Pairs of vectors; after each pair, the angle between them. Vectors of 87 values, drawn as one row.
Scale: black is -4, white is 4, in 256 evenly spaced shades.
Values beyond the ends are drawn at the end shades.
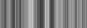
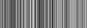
partly aligned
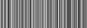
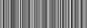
partly opposed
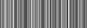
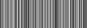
partly aligned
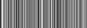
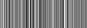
orthogonal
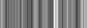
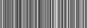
partly aligned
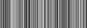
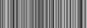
partly opposed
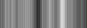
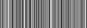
orthogonal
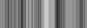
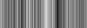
nearly parallel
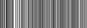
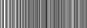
orthogonal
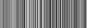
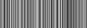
orthogonal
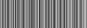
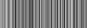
partly aligned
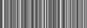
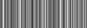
nearly parallel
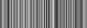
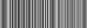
nearly opposite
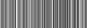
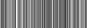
nearly parallel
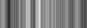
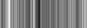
nearly opposite
